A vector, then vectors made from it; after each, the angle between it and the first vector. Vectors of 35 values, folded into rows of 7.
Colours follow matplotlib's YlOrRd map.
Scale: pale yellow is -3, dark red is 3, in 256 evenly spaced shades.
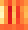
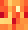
partly opposed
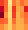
nearly opposite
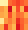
partly aligned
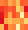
partly opposed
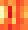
nearly parallel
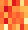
orthogonal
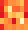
partly opposed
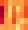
nearly opposite
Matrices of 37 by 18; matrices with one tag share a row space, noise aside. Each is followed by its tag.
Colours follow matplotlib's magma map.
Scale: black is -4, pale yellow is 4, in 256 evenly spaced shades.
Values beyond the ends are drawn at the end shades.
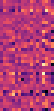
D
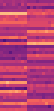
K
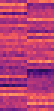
K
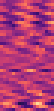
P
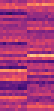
K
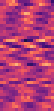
P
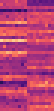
K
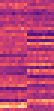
K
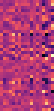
D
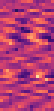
P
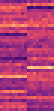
K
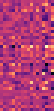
D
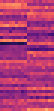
K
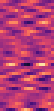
P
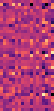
D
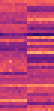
K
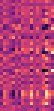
D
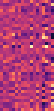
D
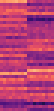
K
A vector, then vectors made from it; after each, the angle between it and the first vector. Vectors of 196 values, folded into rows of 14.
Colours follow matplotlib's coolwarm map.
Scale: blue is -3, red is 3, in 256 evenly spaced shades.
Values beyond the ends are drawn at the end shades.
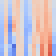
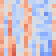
nearly opposite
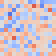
orthogonal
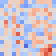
partly aligned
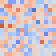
orthogonal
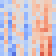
nearly parallel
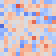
orthogonal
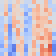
nearly parallel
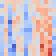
nearly parallel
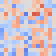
partly aligned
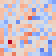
partly opposed
